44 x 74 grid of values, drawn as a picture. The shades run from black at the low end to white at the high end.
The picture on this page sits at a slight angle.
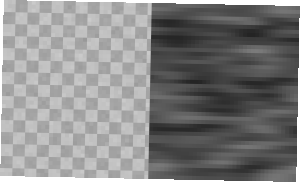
The table splits into one row of 2 panels. Panel 1,1: high, checkered. Panel 1,2: low, streaked across.
